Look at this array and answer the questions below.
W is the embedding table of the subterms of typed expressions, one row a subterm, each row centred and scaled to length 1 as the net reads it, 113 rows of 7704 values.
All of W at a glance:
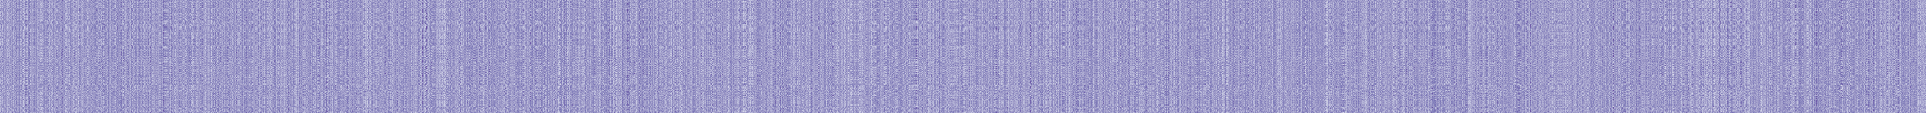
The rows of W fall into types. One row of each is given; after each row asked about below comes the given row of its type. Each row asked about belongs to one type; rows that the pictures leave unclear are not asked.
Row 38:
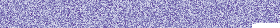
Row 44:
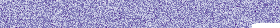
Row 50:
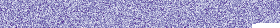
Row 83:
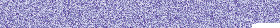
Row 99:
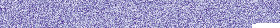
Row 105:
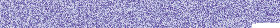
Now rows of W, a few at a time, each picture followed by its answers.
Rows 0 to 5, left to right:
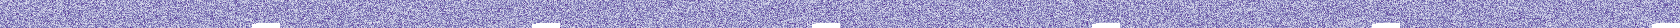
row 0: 83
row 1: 50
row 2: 38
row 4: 105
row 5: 44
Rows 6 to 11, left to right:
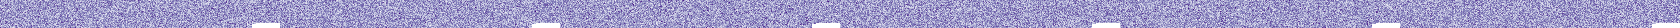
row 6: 38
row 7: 44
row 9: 105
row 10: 105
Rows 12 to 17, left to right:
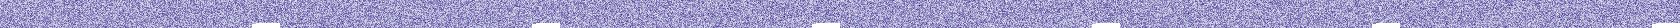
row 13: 50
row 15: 44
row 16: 50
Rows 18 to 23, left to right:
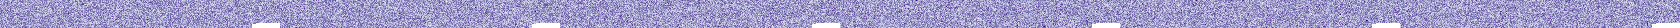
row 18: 50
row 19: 44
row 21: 105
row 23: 83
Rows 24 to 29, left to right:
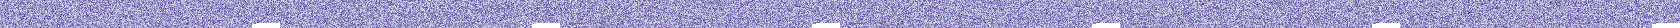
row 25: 38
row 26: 50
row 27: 50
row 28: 50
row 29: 83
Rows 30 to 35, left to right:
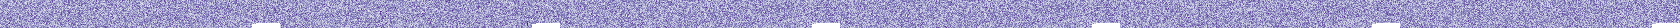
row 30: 83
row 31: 83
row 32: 38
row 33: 38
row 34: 105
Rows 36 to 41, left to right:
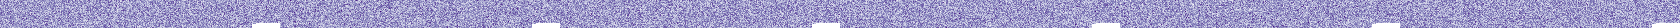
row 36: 38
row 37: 105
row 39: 44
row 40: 105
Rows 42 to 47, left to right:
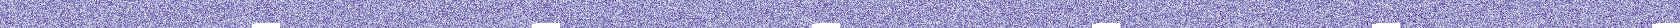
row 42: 38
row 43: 44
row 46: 83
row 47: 99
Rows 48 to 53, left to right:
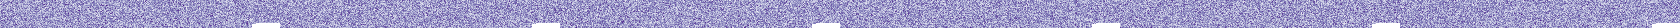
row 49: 83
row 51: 83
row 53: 99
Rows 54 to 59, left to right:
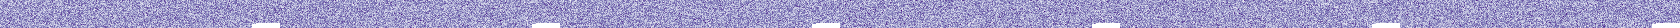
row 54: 83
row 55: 99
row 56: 50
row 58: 44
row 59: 105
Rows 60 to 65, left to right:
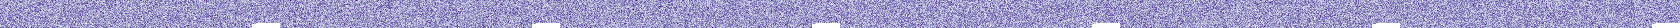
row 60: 83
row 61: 105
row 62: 38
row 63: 38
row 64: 99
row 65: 38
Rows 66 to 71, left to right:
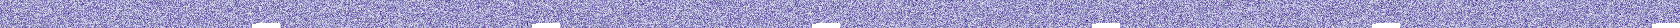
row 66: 50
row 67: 83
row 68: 50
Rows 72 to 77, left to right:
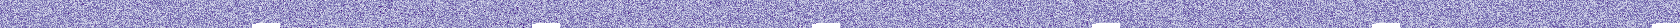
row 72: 50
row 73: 38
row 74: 83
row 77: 105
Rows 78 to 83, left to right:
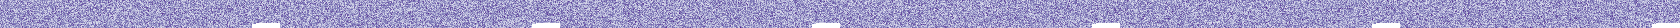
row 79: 105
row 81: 83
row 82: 50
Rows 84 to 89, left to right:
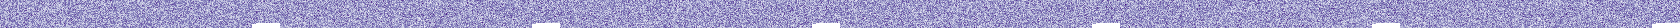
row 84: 83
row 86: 38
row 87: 38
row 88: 99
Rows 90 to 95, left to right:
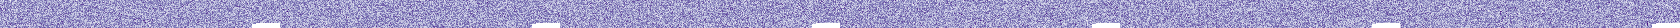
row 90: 50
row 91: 105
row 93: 99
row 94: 105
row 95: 83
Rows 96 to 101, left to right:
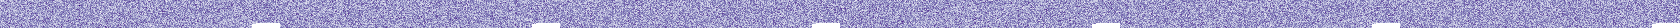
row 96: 44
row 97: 83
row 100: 38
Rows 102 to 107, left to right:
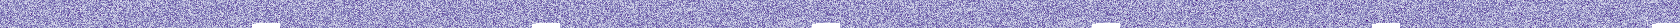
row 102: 38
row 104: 105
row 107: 99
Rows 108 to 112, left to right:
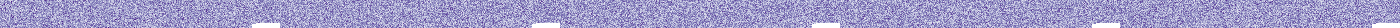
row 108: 44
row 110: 38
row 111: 50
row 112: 99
